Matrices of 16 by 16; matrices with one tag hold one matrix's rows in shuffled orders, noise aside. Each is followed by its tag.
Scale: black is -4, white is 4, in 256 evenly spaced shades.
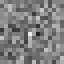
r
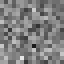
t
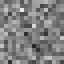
t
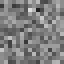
r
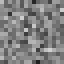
t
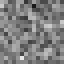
t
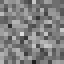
t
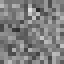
r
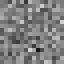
r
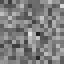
r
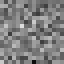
t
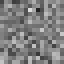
r
